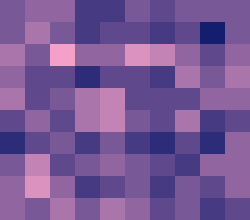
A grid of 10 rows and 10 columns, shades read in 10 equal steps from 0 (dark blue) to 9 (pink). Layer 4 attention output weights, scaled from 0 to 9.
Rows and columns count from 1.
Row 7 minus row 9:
-4 -5 -1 0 1 -2 -1 -1 -2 0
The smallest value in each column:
1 3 3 1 2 2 1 2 0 3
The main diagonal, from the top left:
4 6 9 1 7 4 1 2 3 3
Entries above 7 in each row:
0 0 2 0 0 0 0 0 1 0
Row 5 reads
6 3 4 6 7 3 3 3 5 5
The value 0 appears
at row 2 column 9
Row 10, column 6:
5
